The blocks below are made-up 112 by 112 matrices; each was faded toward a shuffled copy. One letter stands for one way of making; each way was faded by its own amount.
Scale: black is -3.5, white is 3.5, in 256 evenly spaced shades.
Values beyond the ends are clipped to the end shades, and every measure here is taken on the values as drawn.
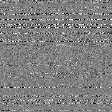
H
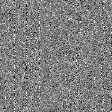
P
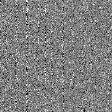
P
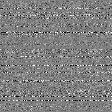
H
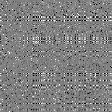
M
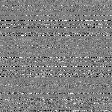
H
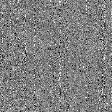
P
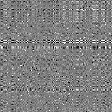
M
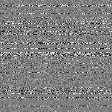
H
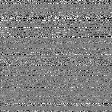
H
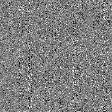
P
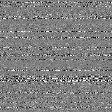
H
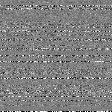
H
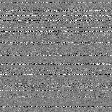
H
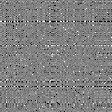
M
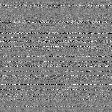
H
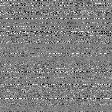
H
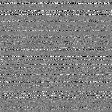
H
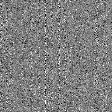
P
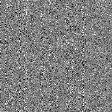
P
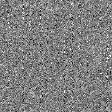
P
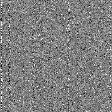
P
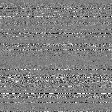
H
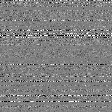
H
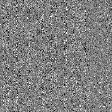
P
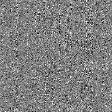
P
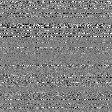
H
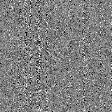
P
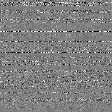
H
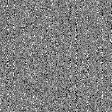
P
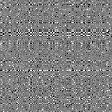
M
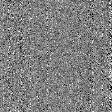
P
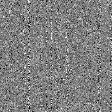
P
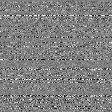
H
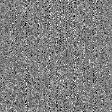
P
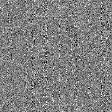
P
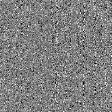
P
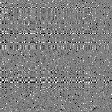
M
